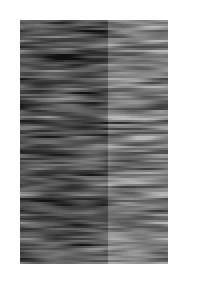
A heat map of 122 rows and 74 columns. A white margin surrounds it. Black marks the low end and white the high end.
The grain runs across in streaks. The histogram is bell-shaped. A vertical seam about 60% of the way across splits the table, and the right part is higher. Overall the values sit about 40% of the way up the scale.
